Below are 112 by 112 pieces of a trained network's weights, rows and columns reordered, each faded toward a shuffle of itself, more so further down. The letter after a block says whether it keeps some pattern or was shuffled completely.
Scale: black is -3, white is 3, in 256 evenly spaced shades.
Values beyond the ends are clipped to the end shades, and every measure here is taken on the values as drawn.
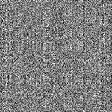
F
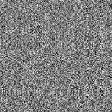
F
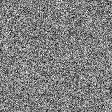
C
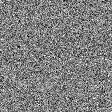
C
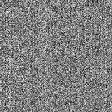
F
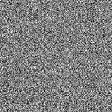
F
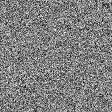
C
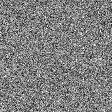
C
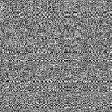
F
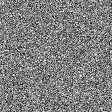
C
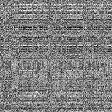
F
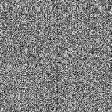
F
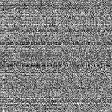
F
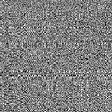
F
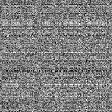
F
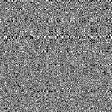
F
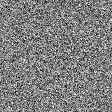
C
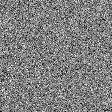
C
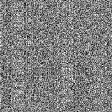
F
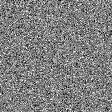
C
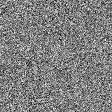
C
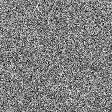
C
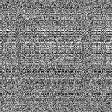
F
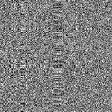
F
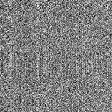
F
